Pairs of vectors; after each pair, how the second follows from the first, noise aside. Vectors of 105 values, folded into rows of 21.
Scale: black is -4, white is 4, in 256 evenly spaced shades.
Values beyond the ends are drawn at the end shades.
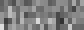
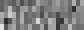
copied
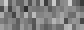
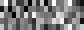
scaled up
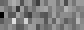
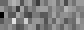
copied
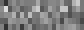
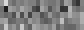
negated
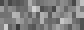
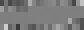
partly zeroed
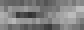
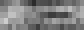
reversed
